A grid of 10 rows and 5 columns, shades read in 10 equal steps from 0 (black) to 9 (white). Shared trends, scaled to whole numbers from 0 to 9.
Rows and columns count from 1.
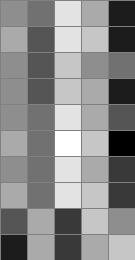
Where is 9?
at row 6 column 3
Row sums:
24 25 24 22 26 26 25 27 23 22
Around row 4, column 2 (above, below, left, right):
3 4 5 7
